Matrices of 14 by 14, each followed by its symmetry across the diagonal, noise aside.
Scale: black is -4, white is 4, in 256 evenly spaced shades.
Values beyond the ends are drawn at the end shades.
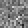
neither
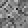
symmetric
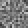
symmetric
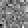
neither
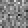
neither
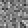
antisymmetric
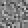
antisymmetric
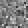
antisymmetric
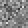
symmetric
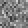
neither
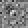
symmetric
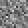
antisymmetric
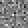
antisymmetric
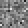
antisymmetric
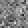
antisymmetric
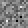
symmetric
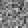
neither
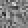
antisymmetric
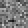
neither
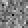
neither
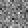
antisymmetric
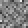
symmetric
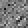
symmetric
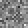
symmetric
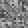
antisymmetric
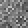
symmetric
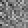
neither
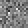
neither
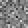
symmetric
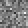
neither
